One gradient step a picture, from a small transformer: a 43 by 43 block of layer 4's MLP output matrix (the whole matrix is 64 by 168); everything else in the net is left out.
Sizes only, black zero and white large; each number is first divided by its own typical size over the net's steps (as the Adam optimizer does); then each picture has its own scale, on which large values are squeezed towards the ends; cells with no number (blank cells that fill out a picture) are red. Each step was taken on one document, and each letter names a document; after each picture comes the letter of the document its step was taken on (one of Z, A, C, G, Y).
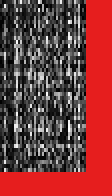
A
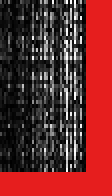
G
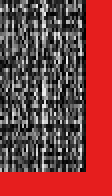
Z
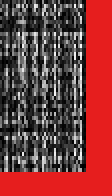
Z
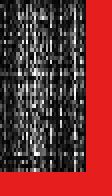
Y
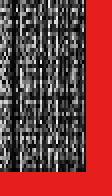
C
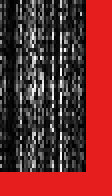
Y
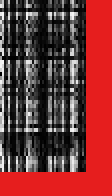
C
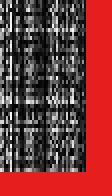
C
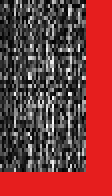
A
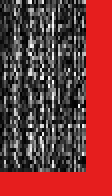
A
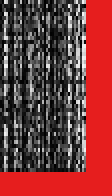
A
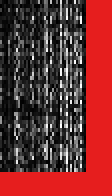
G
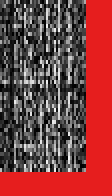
A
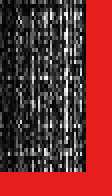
G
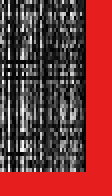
C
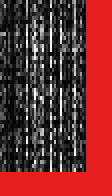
Y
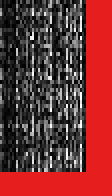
G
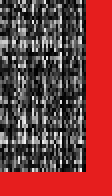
Z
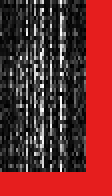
Y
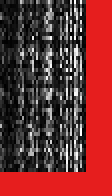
G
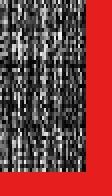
Z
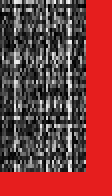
A
